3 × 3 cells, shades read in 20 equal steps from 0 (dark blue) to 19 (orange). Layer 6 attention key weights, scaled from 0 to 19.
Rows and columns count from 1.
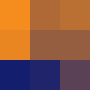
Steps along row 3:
up up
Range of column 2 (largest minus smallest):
12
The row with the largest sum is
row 1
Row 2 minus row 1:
-1 -2 -3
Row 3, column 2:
1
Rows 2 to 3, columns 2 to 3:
11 11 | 1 6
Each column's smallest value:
0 1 6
